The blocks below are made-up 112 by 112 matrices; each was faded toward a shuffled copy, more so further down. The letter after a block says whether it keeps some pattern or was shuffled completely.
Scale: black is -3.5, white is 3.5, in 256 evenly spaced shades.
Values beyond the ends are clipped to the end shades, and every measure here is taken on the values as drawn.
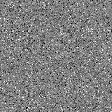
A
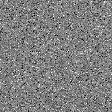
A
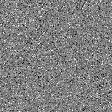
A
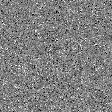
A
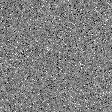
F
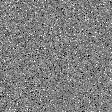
F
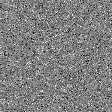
A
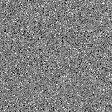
A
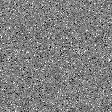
A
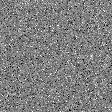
F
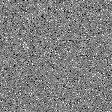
F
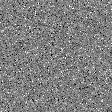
F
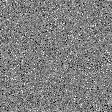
F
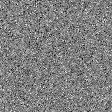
F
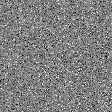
A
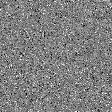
A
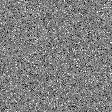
A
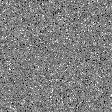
F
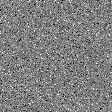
F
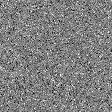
F
